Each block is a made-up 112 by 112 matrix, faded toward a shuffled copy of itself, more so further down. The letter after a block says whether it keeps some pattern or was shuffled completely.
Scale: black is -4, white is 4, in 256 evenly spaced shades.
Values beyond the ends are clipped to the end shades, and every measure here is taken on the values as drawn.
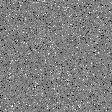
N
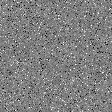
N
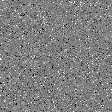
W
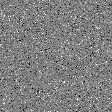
N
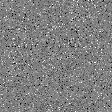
W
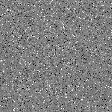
W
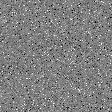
N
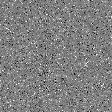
W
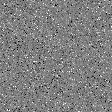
N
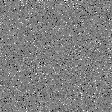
W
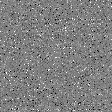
W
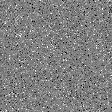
W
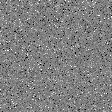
N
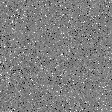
N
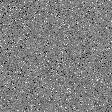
N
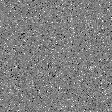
W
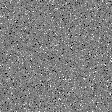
N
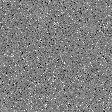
N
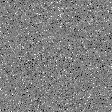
W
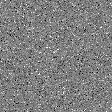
W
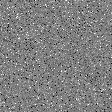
N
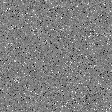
N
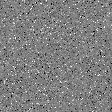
N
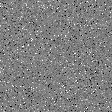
N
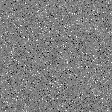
N
